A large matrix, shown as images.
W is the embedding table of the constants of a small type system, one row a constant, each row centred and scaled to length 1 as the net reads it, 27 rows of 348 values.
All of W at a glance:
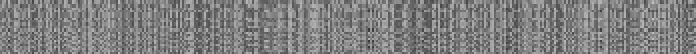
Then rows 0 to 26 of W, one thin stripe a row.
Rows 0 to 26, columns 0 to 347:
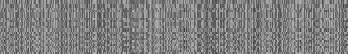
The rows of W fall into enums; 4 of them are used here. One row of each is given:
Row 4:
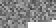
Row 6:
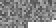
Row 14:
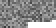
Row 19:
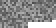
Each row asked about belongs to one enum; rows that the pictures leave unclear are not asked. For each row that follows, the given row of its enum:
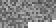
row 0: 19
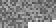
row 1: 19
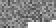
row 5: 14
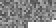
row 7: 6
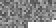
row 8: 6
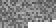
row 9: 19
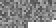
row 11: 6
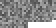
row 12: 6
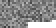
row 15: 14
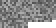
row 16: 19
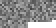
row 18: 4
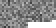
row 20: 14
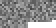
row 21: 4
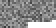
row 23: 14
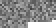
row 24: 4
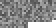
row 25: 6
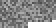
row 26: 19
